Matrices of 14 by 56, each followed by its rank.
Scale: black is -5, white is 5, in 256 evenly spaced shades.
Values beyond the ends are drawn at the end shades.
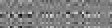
two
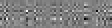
two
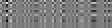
one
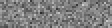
full rank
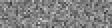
full rank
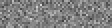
full rank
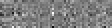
three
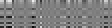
one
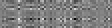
two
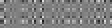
one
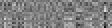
three
